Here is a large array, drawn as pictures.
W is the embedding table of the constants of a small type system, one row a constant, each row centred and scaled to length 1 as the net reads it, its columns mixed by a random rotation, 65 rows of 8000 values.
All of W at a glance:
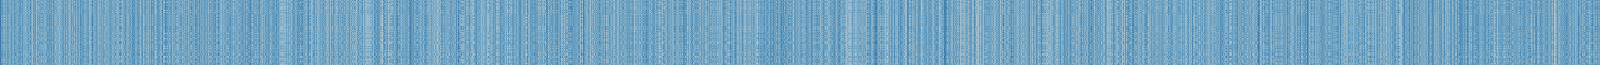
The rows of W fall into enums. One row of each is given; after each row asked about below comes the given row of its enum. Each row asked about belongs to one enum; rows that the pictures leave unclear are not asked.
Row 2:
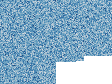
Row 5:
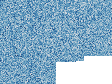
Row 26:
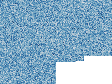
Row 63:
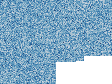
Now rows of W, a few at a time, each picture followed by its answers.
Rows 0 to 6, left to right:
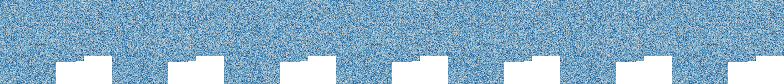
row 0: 26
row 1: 5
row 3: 26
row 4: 63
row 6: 26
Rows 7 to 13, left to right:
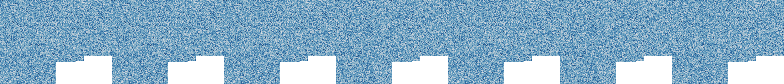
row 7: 26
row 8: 26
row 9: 26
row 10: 2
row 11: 26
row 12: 2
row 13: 63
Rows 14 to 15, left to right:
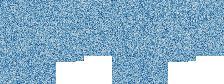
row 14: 26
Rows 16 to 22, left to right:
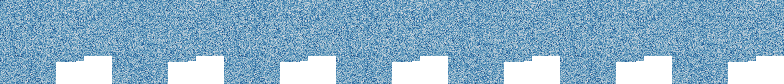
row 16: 5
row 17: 63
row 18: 5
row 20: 63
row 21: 5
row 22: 63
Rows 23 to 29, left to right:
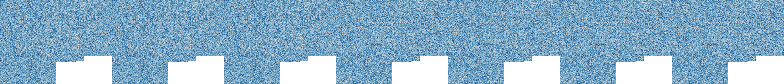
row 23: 5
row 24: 5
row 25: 5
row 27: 63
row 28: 26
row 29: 26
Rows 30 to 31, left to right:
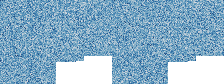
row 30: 5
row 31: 26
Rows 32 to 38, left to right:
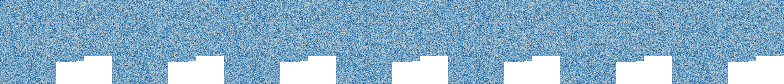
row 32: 5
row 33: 2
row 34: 5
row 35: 63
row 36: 5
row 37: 26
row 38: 2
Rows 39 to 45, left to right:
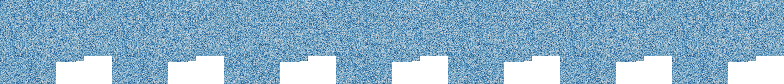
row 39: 5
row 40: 5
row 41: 26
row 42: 63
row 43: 63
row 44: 5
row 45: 5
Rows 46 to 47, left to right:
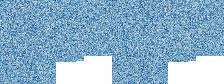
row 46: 2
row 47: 5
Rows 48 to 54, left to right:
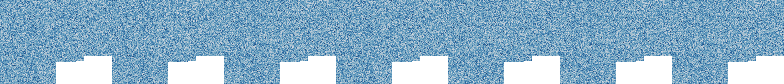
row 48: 2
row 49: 5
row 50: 63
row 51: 2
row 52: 26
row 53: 63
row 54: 63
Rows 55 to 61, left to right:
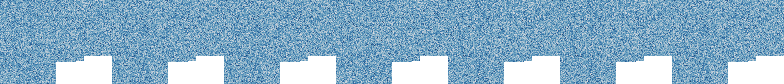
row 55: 63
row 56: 2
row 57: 2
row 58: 26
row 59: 5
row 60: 5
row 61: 2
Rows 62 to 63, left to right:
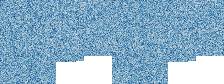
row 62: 5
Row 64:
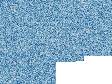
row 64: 26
